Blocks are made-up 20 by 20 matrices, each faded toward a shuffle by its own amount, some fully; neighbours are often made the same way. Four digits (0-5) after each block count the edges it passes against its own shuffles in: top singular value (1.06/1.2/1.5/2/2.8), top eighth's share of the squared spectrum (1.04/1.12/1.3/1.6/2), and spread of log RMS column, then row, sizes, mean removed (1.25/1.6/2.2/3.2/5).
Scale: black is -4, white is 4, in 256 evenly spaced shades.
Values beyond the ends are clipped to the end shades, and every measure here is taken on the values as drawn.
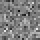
1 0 1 0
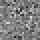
1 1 0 0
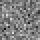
0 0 0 0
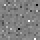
0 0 0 0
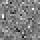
0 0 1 0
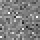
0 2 0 0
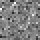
0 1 0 0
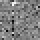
2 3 1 0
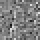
0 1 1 0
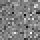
1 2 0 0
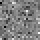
0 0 1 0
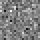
0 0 0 0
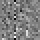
2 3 2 0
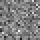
0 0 0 0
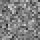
0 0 0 0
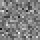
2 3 0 1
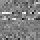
2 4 0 2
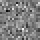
2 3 1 1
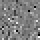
2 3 1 0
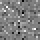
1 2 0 0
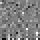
3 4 1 1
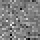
2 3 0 0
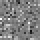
1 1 0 0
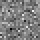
0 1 0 0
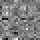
3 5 1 2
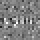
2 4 0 2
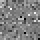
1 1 0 1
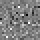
1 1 0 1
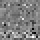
3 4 0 2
